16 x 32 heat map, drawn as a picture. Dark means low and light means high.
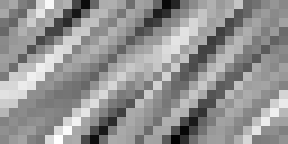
Mirror symmetry: none. Average level on the scale: 60%. Grain: diagonal, up to the right. Odd rows or columns: none. Ninth with the lowest average: bottom middle.
